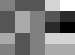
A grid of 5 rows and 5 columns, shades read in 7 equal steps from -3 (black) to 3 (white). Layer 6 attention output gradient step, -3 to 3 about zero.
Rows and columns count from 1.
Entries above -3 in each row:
5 5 4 5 5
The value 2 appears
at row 1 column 4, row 4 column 4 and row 4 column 5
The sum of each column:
-1 -1 -1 2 1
